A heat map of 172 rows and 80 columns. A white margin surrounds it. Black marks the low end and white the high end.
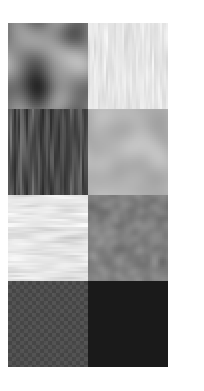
The table splits into 4 rows of 2 panels. Panel 1,1: middling, smooth, strong in contrast. Panel 1,2: very high, streaked downward, faint in contrast. Panel 2,1: low, streaked downward. Panel 2,2: high, smooth, faint in contrast. Panel 3,1: very high, streaked across, faint in contrast. Panel 3,2: middling, blotchy, faint in contrast. Panel 4,1: low, checkered, faint in contrast. Panel 4,2: very low, flat.
